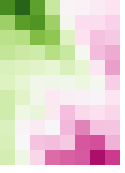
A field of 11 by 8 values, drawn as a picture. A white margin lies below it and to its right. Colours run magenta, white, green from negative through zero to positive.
Mirror symmetry: none. Grain: diagonal, down to the right. Ninth with the lowest average: bottom right. Slope: up to the top left. Calmest part: middle left. Ninth with the highest average: top left.
